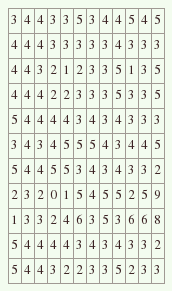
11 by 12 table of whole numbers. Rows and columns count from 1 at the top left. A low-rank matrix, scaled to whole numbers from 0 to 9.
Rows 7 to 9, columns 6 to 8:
3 4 3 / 5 4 5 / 6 3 5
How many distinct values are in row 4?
4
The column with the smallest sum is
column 4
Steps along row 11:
down same down down same up same up down up same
